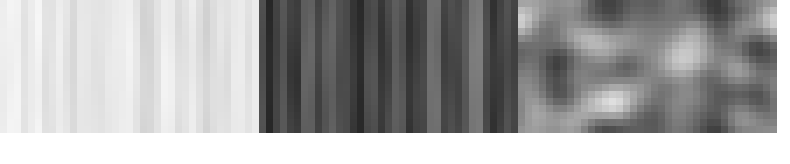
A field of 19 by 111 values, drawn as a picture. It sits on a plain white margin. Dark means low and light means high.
It is made of 1 by 3 panels. Panel 1,1: very high, streaked downward, faint in contrast. Panel 1,2: low, streaked downward. Panel 1,3: middling, blotchy, strong in contrast.
